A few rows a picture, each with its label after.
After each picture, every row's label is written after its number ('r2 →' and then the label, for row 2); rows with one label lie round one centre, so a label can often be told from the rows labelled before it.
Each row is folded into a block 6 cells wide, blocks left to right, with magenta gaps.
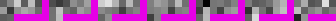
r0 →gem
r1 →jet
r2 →gem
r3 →gem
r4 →jet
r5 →jet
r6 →gem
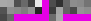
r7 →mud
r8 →jet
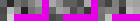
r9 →jet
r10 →mud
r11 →jet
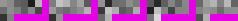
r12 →mud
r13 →gem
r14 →jet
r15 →jet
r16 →gem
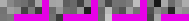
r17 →mud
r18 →mud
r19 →jet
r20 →jet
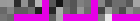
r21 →mud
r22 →jet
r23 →jet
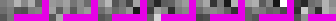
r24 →gem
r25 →gem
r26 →mud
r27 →jet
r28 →mud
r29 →mud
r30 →jet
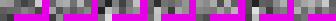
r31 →mud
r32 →gem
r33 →jet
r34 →jet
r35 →gem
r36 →jet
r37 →gem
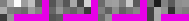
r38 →gem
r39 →mud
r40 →gem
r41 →jet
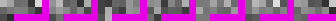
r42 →mud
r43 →mud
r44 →jet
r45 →mud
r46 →gem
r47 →gem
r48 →mud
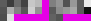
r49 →jet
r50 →mud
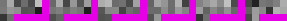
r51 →mud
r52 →mud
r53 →mud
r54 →gem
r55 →gem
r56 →jet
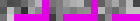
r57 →jet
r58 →gem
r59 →gem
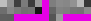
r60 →mud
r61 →gem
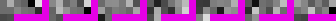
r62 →mud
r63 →mud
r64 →gem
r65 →jet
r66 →jet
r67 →jet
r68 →mud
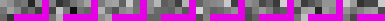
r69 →mud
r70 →jet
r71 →gem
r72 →mud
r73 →gem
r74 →mud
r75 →jet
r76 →mud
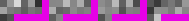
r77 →gem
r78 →gem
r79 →gem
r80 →jet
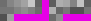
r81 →gem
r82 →gem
